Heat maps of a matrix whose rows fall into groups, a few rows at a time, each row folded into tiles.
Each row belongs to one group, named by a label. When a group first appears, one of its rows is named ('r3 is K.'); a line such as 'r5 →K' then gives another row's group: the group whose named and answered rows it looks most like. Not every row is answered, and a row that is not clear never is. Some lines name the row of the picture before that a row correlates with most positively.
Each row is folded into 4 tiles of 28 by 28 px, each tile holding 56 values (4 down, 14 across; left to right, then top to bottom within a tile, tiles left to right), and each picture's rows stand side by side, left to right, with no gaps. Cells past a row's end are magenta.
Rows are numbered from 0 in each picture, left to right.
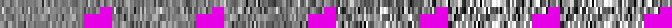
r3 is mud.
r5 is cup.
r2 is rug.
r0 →mud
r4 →cup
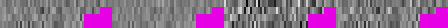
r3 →rug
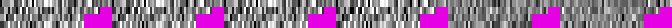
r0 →cup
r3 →cup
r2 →cup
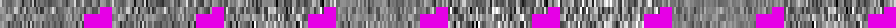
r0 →rug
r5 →cup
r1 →rug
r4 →mud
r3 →mud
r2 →mud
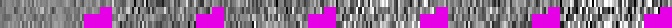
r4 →rug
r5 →cup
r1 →rug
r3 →cup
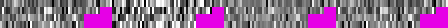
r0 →mud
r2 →mud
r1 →cup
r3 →mud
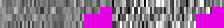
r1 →cup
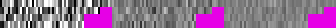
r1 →rug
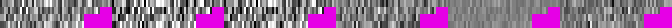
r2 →cup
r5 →mud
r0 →cup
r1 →cup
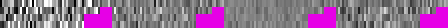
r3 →mud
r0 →cup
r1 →mud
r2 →mud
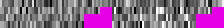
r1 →mud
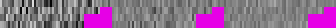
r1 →rug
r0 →rug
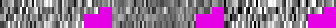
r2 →cup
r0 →cup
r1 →rug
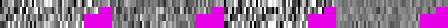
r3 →rug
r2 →cup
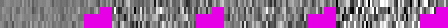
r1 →mud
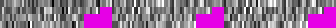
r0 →mud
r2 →cup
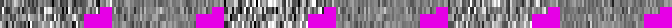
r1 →mud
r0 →mud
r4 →cup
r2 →cup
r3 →mud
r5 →mud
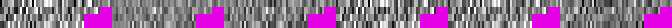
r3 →cup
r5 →rug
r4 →cup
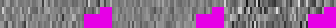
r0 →mud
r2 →rug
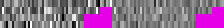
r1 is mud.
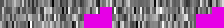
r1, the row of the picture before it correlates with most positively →1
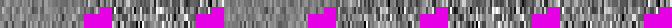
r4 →mud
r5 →mud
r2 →rug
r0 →mud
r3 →mud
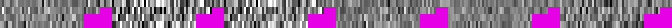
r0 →mud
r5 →rug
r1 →cup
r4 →rug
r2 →cup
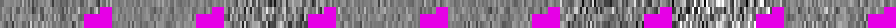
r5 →rug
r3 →mud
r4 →rug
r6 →cup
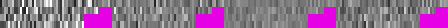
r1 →mud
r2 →mud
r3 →mud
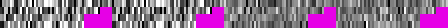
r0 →cup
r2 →rug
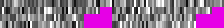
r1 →cup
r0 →mud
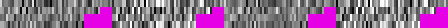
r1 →cup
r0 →rug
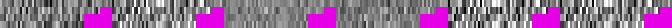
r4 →cup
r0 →rug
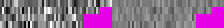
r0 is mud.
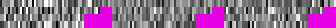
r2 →mud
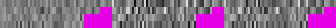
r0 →rug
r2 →rug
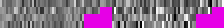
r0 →rug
